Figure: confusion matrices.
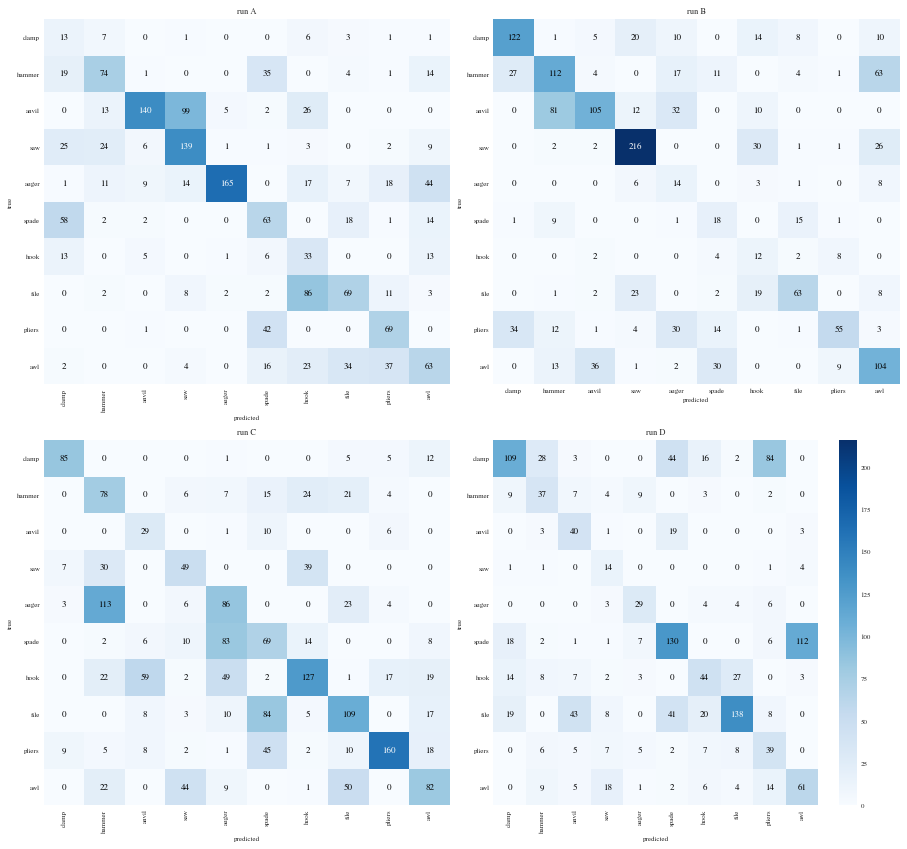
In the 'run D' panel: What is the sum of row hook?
108
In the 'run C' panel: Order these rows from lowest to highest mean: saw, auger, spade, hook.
saw, spade, auger, hook
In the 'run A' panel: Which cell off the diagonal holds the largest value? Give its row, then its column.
anvil, saw
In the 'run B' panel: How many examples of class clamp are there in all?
190
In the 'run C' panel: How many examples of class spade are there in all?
192
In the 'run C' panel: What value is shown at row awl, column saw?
44
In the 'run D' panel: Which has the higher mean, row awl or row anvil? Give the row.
awl
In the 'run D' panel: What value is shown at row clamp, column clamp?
109
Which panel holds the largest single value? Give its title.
run B
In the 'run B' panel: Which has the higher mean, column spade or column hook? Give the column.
hook
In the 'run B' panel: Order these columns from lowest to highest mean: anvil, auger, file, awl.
file, auger, anvil, awl
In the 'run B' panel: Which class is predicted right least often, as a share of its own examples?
pliers
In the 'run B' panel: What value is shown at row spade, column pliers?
1
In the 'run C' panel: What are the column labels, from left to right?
clamp, hammer, anvil, saw, auger, spade, hook, file, pliers, awl
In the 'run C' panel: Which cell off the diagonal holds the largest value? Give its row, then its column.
auger, hammer
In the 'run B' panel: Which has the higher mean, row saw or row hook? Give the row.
saw
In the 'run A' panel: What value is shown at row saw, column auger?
1
